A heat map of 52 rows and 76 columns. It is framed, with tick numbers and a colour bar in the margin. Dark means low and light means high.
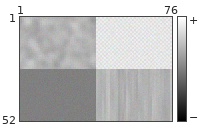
It is made of 2 by 2 panels. Panel 1,1: high, blotchy, faint in contrast. Panel 1,2: very high, checkered, faint in contrast. Panel 2,1: middling, flat. Panel 2,2: high, streaked downward, faint in contrast.
